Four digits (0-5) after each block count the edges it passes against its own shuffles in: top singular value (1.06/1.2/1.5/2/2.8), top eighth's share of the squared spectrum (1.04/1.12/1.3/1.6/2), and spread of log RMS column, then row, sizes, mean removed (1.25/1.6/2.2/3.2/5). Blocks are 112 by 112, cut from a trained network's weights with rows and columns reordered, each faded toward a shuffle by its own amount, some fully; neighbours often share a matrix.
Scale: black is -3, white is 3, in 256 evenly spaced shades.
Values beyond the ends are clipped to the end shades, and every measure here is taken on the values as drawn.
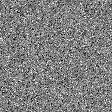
0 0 0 0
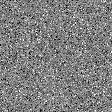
0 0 0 0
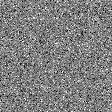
0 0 0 0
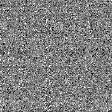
2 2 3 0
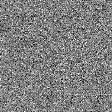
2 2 2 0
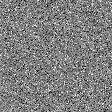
0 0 0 0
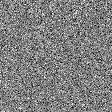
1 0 0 0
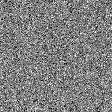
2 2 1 0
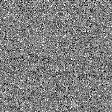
2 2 2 0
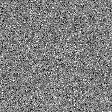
1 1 1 0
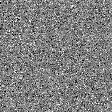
1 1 1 0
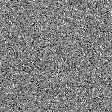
0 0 0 0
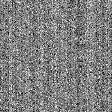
3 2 1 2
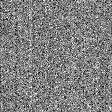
2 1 0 1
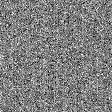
1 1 0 0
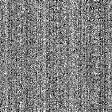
4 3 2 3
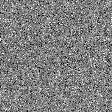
0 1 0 0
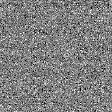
2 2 2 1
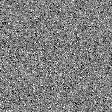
1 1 1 0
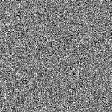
3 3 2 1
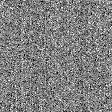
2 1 0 0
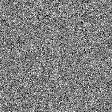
2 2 1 0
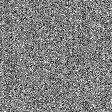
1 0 0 0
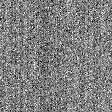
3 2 0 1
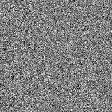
3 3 1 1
